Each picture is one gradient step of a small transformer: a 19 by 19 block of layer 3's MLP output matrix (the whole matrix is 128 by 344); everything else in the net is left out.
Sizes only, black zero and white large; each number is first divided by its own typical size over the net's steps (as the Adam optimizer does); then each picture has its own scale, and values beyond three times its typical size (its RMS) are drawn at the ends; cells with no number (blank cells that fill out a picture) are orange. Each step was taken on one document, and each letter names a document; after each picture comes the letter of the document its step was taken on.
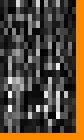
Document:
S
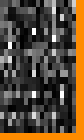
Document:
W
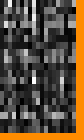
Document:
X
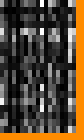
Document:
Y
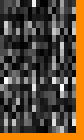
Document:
W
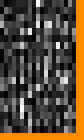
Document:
S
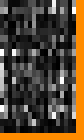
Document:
W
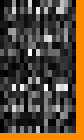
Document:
S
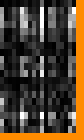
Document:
Y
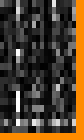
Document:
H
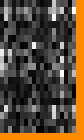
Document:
W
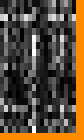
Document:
X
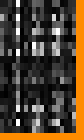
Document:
H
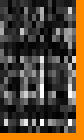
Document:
Y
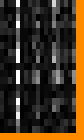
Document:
H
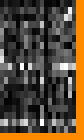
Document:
Y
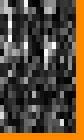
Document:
X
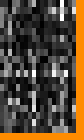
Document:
W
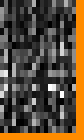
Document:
X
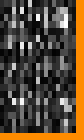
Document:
S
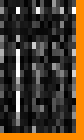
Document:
H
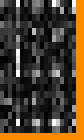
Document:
H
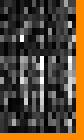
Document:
Y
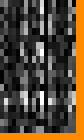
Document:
Y
